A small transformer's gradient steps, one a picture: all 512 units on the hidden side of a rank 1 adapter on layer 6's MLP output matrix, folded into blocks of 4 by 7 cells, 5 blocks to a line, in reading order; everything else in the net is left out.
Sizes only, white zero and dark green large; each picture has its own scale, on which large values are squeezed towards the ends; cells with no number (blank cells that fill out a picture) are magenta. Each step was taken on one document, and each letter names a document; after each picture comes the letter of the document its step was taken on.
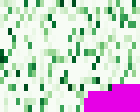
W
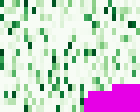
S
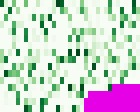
W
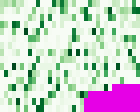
S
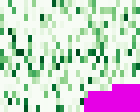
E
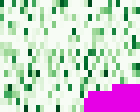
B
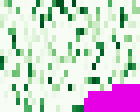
W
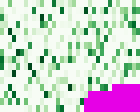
E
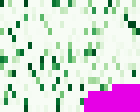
E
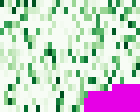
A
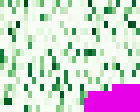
A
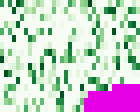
A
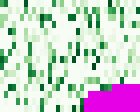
W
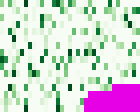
E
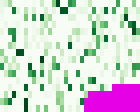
E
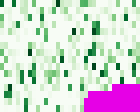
B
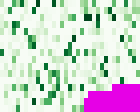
S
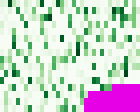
W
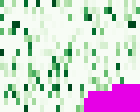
S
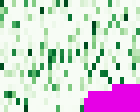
B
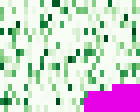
E
